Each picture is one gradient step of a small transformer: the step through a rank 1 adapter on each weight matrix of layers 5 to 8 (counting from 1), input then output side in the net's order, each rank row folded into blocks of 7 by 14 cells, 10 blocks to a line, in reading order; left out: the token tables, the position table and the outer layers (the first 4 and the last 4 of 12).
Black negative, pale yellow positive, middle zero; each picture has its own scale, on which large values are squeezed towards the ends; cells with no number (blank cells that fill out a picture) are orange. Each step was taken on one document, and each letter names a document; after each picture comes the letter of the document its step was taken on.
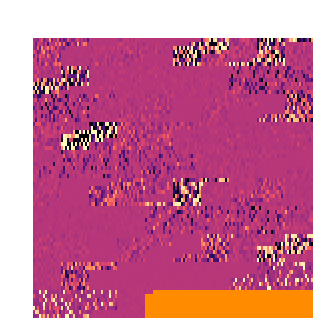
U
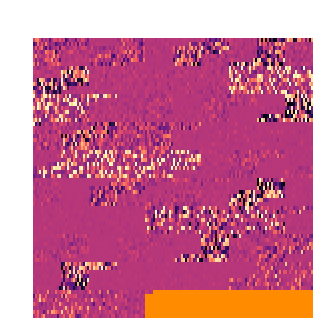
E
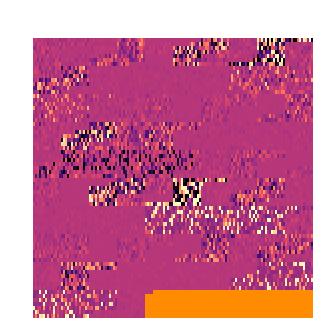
U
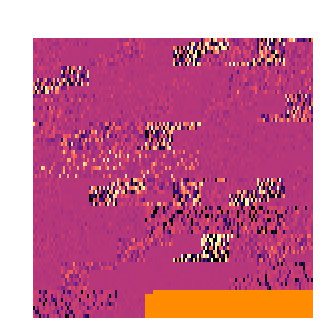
U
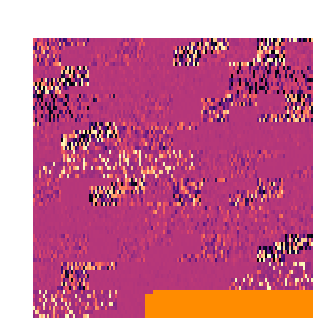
U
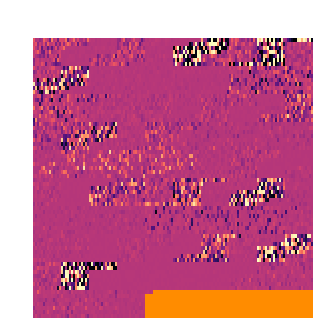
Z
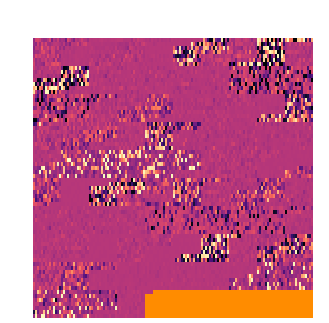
Z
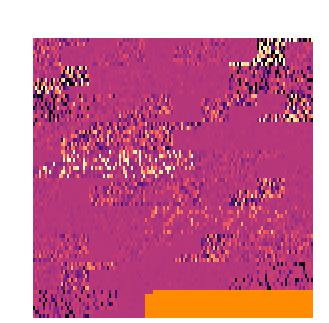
U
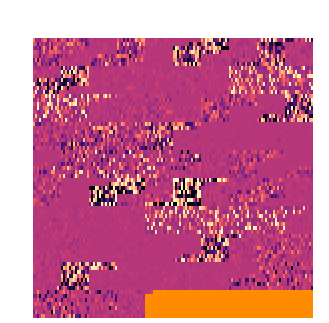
E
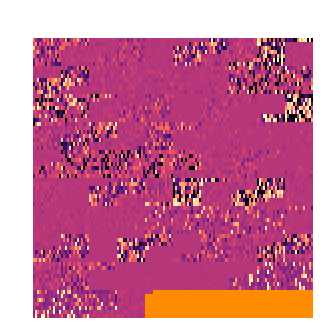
Z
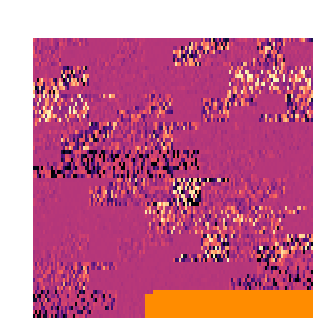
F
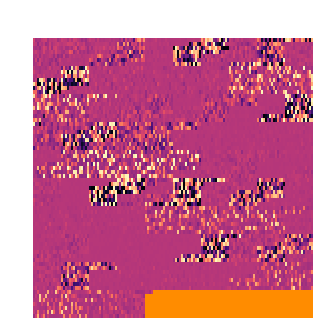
E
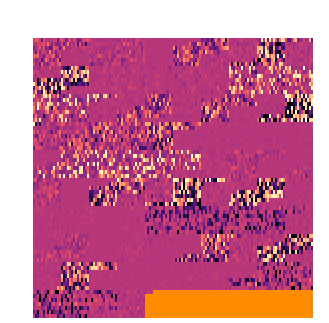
E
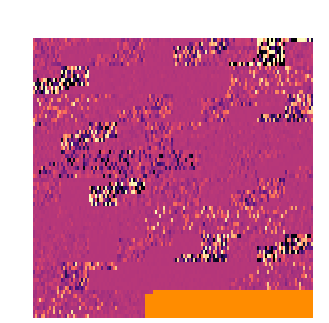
Z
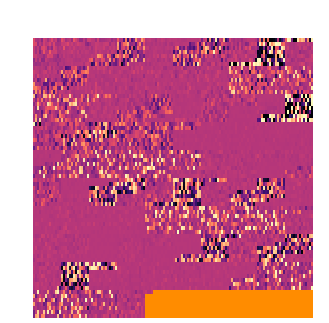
E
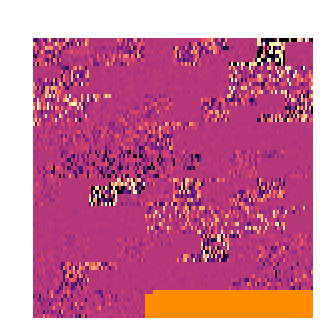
E
